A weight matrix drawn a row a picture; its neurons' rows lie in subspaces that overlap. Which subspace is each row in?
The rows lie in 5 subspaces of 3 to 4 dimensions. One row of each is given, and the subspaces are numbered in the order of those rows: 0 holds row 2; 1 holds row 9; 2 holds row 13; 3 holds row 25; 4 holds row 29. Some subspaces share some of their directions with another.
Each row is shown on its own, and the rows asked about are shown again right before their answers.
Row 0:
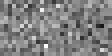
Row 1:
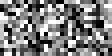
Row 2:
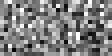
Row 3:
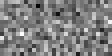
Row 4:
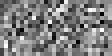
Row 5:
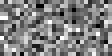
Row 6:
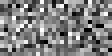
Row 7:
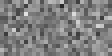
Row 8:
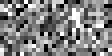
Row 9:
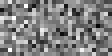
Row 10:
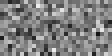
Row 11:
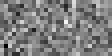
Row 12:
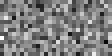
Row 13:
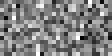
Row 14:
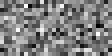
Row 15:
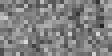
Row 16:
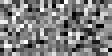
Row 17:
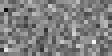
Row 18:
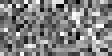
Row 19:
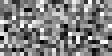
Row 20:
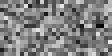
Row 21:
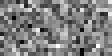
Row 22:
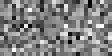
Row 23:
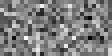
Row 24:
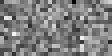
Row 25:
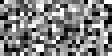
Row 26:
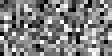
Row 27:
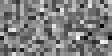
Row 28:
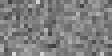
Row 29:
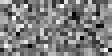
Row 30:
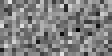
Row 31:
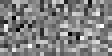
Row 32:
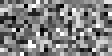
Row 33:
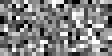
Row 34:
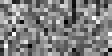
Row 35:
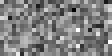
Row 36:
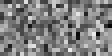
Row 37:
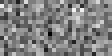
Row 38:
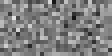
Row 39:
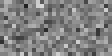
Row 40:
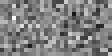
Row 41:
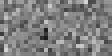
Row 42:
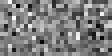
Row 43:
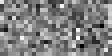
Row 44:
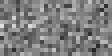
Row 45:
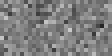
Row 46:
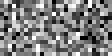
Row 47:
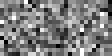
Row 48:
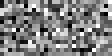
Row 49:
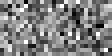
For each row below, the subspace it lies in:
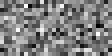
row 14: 1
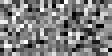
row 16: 4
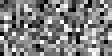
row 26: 0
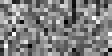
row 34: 4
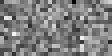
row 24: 3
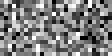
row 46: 2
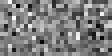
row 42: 0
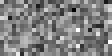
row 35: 3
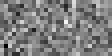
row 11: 4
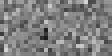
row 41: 3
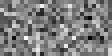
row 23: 2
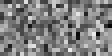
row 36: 0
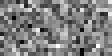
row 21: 1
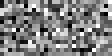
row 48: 1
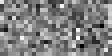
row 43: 3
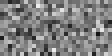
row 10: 0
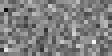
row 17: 3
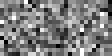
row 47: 1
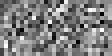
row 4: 0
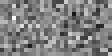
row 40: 4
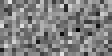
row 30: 3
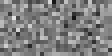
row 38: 4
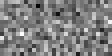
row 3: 0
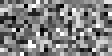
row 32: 1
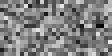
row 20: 1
